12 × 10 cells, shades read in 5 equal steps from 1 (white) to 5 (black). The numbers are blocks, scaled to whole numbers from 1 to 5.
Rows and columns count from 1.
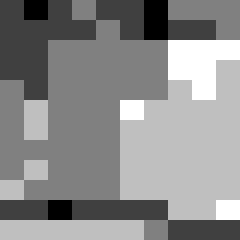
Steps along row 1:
up down down up same up down same same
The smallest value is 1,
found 8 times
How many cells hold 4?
25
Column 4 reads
3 4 3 3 3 3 3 3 3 3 4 2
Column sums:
39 39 39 37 37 32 36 27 26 26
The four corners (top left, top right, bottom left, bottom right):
4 3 2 4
